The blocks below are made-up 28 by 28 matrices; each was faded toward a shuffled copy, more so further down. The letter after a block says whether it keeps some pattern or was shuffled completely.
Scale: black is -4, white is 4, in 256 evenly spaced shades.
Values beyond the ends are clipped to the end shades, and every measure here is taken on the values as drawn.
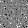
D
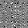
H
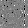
H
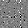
H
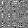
H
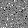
D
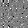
H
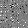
H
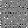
H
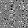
H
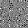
H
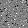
D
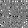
H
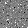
D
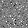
D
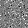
D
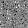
D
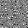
H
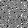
H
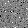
D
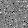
D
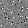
D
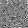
D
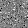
D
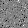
D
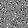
D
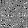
H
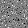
D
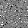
H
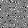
H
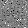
D
